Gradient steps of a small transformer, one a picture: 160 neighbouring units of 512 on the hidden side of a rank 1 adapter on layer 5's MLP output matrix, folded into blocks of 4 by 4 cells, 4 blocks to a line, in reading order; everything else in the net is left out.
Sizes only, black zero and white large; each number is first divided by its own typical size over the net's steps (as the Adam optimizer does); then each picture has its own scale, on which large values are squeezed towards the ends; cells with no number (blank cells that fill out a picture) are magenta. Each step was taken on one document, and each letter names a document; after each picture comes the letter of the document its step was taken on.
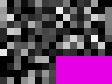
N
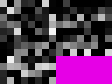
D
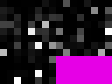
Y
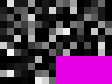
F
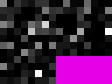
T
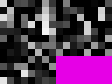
D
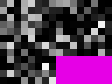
F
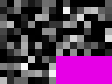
D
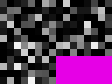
D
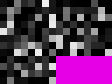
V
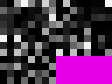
V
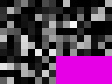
V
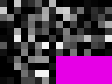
N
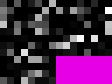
T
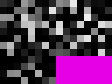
F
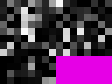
F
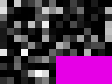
T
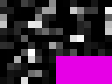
T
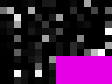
Y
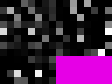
Y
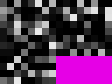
N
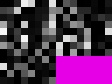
V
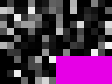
F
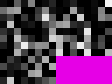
V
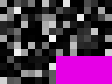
V
